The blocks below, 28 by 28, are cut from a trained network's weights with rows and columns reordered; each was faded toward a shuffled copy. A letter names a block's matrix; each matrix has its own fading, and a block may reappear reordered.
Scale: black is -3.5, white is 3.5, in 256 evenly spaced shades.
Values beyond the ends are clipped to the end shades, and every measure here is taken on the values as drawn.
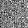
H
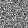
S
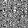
H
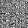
H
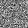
S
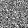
S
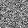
S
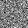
S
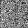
H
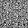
H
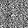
H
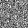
S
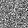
S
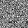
S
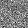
S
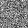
S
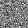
S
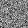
S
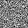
S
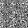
H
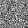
H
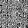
H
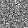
S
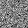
S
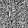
H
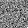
S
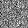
H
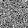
S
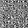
H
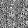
H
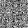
H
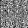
H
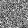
S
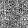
H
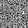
H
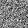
S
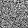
S
